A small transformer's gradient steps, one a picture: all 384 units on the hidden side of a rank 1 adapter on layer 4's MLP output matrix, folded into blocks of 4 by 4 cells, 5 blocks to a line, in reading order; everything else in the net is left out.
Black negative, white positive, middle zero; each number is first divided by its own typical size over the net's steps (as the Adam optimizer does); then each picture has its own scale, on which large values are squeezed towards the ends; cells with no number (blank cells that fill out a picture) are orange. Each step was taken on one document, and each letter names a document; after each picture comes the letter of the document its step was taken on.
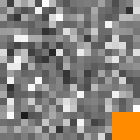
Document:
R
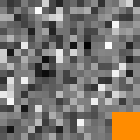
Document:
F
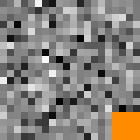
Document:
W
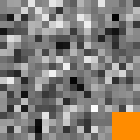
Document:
W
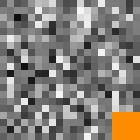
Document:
F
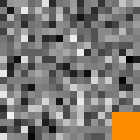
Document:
R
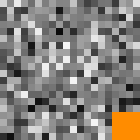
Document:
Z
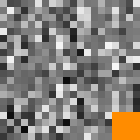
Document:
F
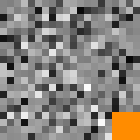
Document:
F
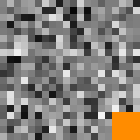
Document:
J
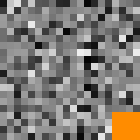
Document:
Z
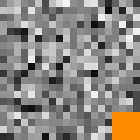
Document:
Z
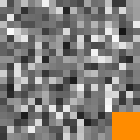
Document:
Z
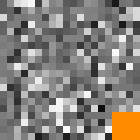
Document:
Z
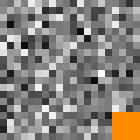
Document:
F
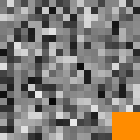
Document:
J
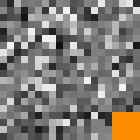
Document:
J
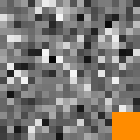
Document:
W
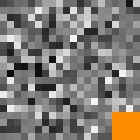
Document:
F
